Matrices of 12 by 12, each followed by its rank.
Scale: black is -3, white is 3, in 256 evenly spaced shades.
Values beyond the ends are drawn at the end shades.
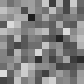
full rank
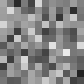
full rank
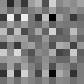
two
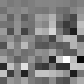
two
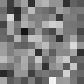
full rank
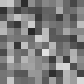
full rank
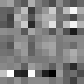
two
